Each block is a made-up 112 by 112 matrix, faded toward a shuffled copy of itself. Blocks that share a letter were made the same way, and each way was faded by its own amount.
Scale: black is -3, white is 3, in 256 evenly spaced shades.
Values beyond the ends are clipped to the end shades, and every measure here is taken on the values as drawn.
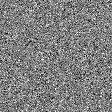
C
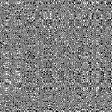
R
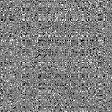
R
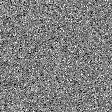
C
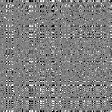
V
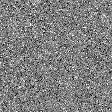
C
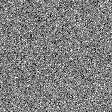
C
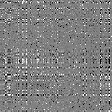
V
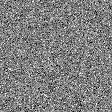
C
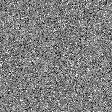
C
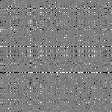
V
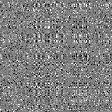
R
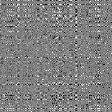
V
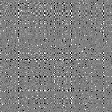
V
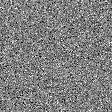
C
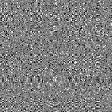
R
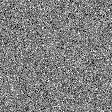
C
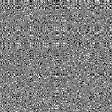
R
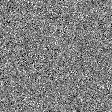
C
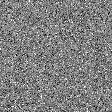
C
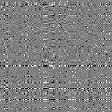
V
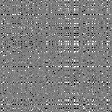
V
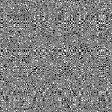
R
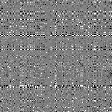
V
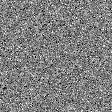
C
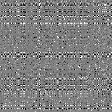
V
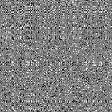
R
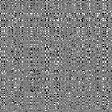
V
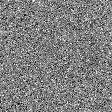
C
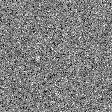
C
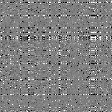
V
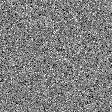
C
